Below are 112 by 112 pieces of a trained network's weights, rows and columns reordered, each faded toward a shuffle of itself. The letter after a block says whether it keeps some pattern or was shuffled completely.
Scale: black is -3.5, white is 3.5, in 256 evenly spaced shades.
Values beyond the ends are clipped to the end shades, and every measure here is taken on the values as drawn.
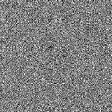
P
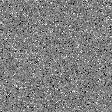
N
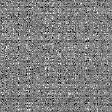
P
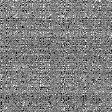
P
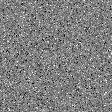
N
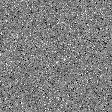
N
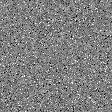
N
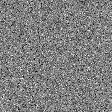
N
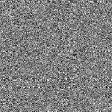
P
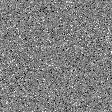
N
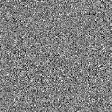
P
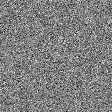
N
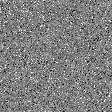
N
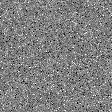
N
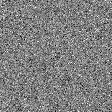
N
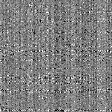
P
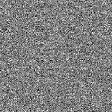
P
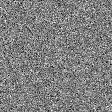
N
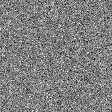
N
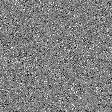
N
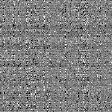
P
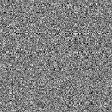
P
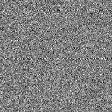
P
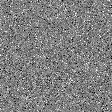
N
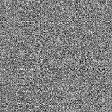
P
